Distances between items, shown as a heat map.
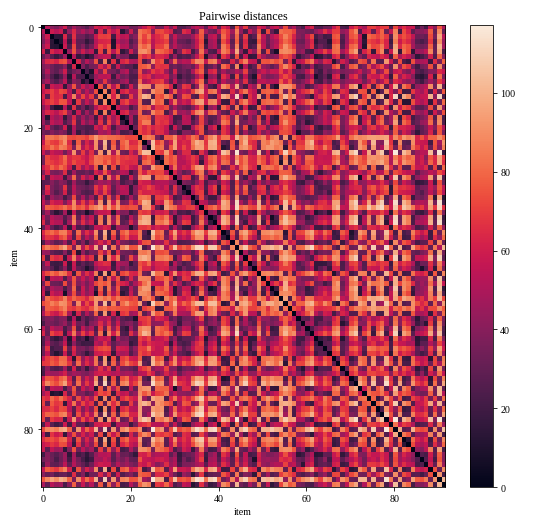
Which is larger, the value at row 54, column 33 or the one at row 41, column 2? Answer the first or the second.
the second
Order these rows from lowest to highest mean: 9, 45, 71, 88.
9, 45, 88, 71
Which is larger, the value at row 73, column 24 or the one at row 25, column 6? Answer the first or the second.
the first
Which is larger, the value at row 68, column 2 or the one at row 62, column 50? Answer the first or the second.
the second
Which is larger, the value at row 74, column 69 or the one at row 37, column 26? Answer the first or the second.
the first
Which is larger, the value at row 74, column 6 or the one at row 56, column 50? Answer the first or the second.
the second
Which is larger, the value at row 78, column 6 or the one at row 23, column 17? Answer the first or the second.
the first
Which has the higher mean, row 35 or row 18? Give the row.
35
